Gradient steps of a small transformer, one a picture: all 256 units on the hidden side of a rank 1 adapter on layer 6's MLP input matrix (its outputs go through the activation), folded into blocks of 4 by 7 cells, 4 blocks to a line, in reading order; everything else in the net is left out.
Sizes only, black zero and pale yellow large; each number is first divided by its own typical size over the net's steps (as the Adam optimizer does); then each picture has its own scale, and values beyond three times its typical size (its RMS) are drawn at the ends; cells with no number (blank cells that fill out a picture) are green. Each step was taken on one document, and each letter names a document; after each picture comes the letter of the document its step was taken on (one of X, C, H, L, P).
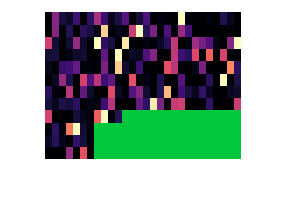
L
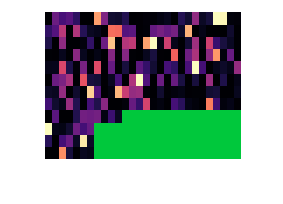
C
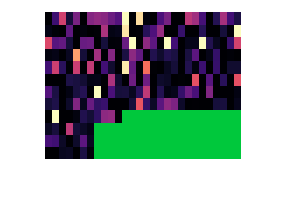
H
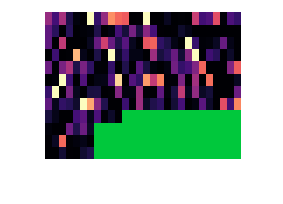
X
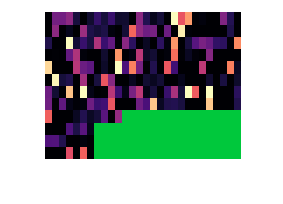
L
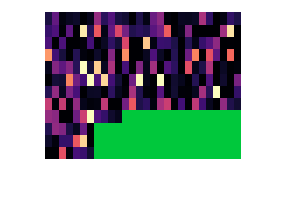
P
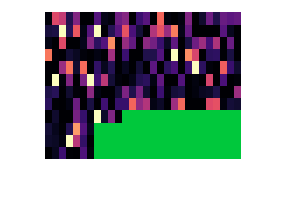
C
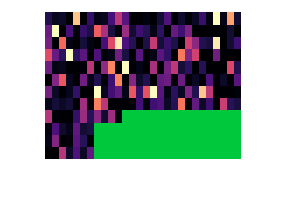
X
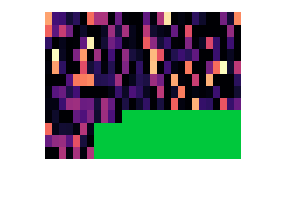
P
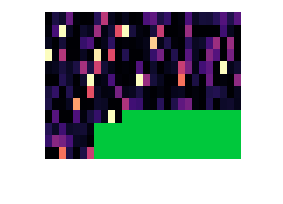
C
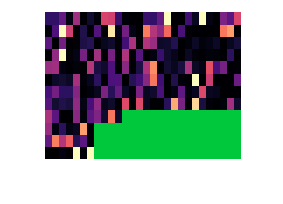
P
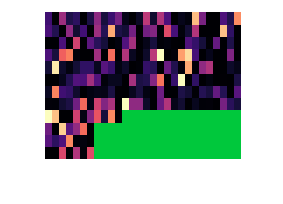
P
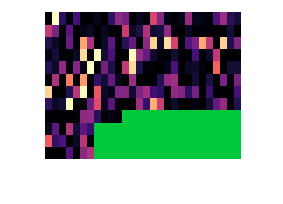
H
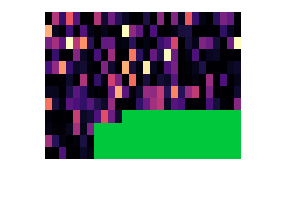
H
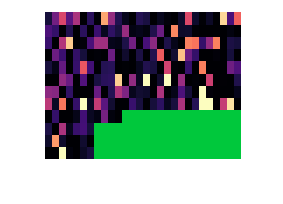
X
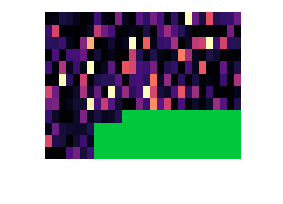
H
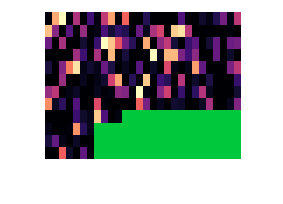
X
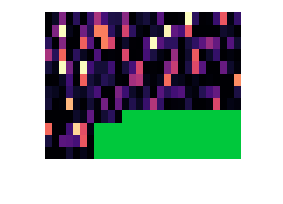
C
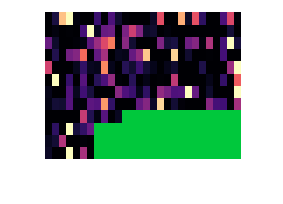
L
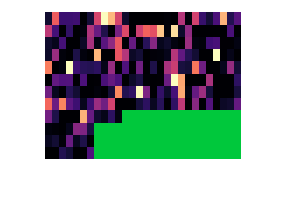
X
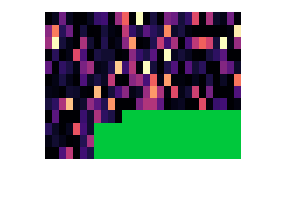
H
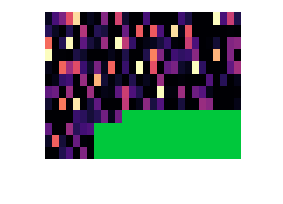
X
